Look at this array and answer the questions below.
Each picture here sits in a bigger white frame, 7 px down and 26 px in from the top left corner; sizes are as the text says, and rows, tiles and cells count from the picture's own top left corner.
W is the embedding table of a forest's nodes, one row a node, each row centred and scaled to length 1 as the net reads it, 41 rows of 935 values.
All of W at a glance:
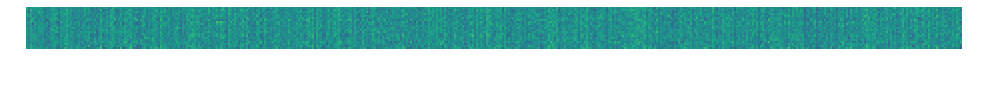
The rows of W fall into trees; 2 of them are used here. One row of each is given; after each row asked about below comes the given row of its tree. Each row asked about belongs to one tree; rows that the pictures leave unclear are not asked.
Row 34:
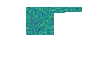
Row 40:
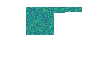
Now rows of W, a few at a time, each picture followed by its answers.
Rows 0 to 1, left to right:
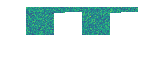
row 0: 34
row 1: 40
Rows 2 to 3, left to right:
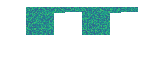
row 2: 40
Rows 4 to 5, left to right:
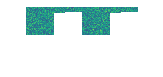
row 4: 40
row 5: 34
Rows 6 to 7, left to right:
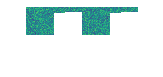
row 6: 34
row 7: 40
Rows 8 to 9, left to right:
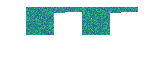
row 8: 40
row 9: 40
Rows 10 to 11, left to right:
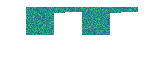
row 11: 34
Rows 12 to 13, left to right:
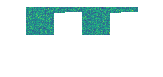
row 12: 34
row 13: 34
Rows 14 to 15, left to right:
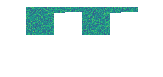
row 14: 40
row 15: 40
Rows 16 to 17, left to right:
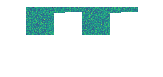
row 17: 40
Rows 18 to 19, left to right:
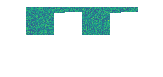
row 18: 34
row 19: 40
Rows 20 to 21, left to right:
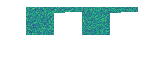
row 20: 40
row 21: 34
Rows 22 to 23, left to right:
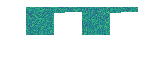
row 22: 34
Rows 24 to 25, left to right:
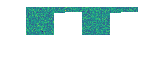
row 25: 34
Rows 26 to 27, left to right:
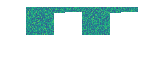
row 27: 40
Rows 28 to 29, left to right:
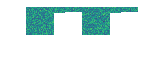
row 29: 40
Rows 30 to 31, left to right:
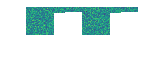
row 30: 40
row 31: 34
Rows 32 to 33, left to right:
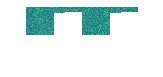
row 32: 34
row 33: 40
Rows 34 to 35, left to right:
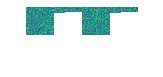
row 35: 34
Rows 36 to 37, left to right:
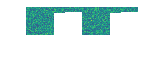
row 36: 40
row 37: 34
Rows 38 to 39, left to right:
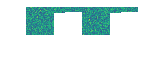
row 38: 40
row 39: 40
